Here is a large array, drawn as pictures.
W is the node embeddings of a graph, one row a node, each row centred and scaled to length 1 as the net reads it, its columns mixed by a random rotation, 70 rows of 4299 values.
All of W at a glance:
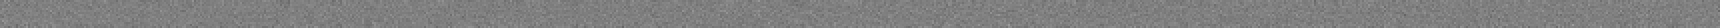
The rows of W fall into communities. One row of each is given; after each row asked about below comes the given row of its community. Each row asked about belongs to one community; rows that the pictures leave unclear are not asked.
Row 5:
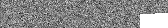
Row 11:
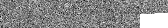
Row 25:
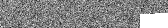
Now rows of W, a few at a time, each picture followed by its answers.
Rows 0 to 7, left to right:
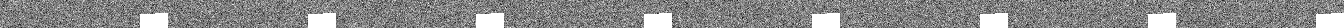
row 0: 25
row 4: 11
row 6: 11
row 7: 11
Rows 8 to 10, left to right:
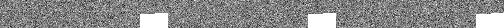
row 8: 25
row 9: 5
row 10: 25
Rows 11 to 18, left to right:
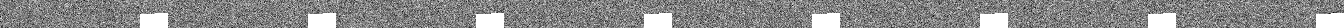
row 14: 25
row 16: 5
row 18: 5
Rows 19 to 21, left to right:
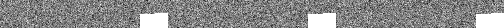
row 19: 25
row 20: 25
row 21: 5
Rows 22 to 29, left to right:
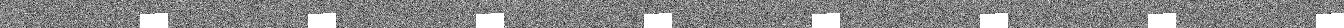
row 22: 5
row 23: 25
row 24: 11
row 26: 25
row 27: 5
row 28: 25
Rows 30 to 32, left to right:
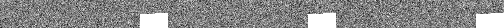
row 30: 11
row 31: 25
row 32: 11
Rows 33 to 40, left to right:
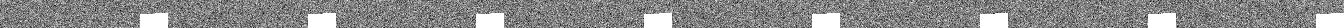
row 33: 11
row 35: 25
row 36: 11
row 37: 25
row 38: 5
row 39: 25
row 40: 11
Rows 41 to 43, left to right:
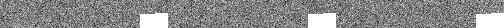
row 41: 25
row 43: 11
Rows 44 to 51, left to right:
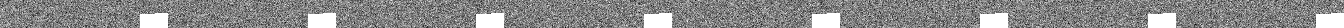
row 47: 5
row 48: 5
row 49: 25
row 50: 25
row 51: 25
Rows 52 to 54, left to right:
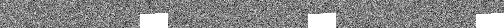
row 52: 5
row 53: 11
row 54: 5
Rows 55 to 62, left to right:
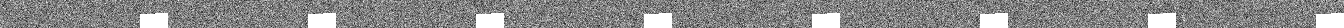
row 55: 11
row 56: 11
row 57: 5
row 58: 25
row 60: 5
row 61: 11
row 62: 11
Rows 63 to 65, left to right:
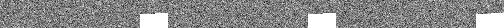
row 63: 25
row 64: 5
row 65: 11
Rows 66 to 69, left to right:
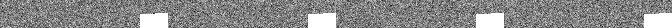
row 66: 5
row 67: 11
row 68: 11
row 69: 5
